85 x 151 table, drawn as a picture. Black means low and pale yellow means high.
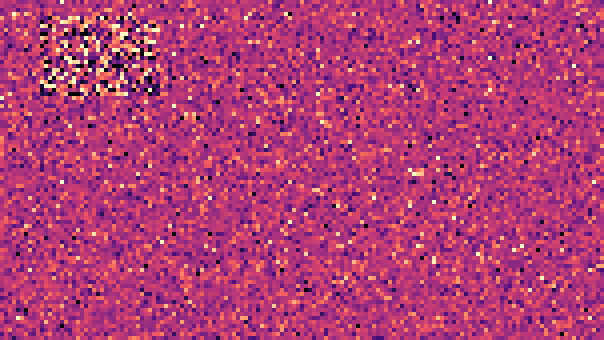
No regular stripes run through it. The distribution is heavy-tailed on both sides. The grain is fine, like static. The top left is the roughest part. An odd patch, rougher than its surroundings, sits in the top left.
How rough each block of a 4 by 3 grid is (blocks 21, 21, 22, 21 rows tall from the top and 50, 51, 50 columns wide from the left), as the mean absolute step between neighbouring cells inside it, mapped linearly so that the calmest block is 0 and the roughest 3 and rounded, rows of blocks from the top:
300 / 100 / 000 / 000
